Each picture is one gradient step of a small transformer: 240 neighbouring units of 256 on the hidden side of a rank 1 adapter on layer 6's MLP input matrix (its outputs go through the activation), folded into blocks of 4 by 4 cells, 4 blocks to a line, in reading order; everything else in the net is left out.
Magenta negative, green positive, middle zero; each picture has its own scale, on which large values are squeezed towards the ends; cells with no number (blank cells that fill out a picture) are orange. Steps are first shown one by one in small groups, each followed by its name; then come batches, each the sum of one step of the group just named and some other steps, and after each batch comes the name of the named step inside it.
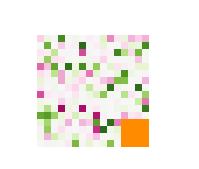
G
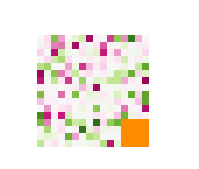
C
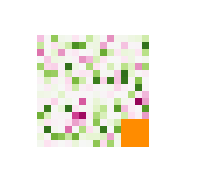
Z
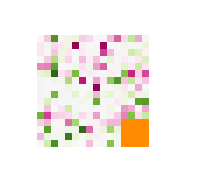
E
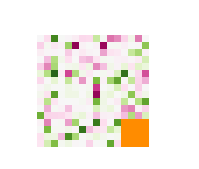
E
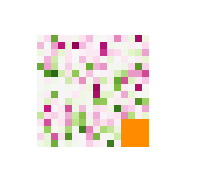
E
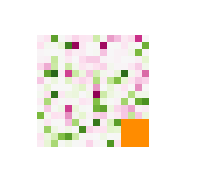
E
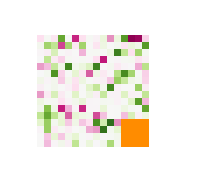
G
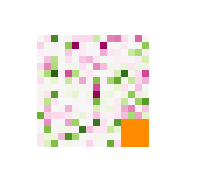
E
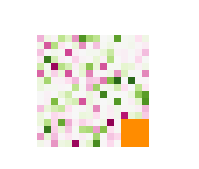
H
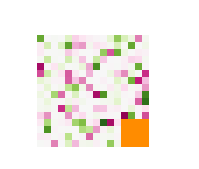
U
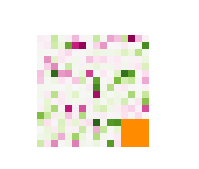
H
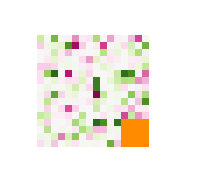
U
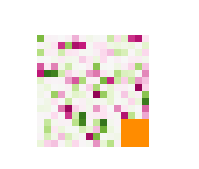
U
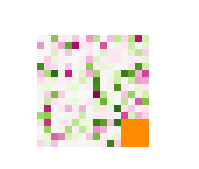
U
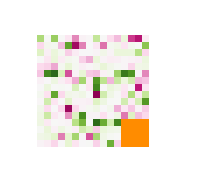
U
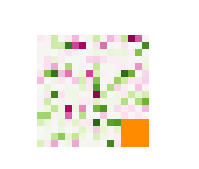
H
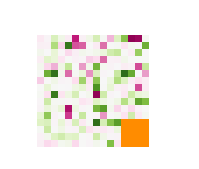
H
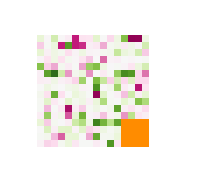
U
